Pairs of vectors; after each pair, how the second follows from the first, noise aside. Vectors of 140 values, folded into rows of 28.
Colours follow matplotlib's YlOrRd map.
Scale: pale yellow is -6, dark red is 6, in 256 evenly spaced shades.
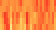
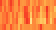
wrapped around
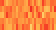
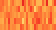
wrapped around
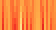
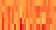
sign-scrambled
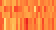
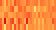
sign-scrambled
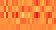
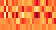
scaled up
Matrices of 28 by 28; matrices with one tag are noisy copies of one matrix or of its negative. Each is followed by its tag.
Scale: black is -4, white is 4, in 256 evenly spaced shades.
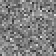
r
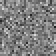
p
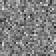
p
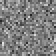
p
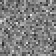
p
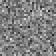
r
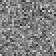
r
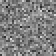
r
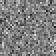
p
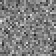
p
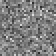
r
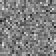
p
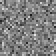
p
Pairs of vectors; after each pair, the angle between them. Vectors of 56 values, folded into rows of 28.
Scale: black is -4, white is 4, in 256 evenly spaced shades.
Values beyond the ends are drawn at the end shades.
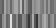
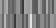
orthogonal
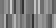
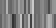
partly opposed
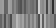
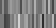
partly aligned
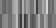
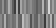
orthogonal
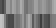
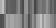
nearly opposite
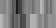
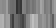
nearly parallel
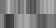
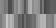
nearly opposite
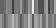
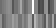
nearly parallel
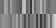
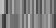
partly opposed
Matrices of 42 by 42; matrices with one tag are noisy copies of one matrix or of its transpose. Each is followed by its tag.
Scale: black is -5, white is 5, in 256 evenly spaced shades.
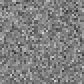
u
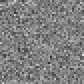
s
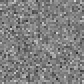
s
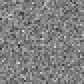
u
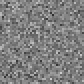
u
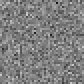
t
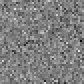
u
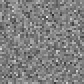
u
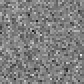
u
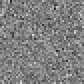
s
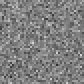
u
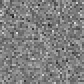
s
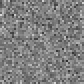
s
